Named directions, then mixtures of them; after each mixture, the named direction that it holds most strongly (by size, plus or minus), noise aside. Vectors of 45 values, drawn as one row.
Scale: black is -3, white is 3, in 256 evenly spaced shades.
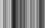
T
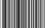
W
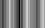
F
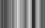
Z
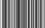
W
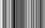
T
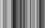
T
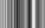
Z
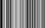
W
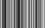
W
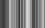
F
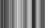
Z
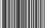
W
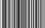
W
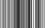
Z
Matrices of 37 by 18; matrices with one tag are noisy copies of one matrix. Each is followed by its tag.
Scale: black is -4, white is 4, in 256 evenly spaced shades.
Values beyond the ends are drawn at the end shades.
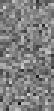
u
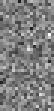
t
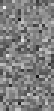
u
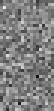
u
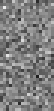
u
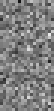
t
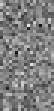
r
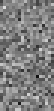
u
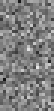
t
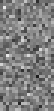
u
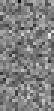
t
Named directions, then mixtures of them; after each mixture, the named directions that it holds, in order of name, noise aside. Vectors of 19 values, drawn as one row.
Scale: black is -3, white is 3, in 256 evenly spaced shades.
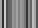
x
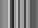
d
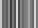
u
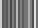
u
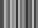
u, x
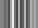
d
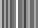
d, u, x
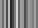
d, u, x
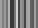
d, u
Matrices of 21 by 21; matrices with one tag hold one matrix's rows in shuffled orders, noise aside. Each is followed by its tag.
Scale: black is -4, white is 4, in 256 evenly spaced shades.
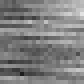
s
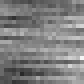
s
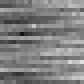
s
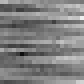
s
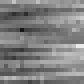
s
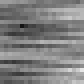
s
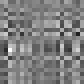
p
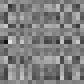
p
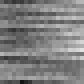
s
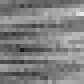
s
